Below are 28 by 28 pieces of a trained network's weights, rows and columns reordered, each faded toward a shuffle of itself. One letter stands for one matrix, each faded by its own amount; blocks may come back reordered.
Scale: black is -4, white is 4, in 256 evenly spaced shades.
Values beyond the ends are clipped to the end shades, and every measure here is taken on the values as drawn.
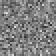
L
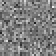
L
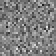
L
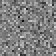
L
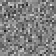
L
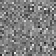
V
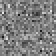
V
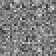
V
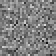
L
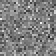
L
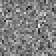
L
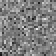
V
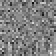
V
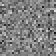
V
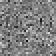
V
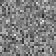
L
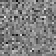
V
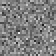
L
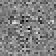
V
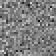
L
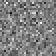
V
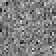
V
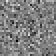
V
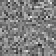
L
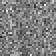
L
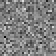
L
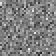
L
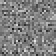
V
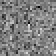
V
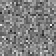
L
